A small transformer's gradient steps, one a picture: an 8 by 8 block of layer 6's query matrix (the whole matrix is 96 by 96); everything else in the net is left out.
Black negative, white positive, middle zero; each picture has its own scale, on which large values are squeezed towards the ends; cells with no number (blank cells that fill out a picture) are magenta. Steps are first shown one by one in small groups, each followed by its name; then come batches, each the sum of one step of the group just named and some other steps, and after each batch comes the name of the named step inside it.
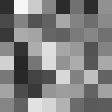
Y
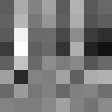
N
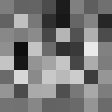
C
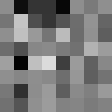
C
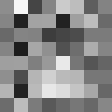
C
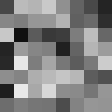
C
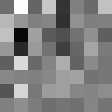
C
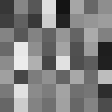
C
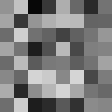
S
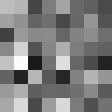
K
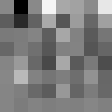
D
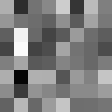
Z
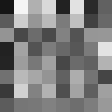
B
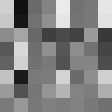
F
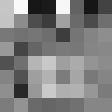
S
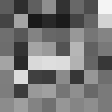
D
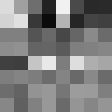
K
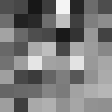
F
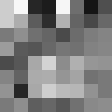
S
